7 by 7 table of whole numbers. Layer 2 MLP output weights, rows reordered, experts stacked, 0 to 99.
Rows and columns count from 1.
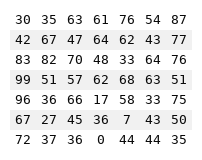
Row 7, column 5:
44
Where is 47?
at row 2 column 3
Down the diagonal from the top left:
30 67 70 62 58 43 35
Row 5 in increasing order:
17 33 36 58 66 75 96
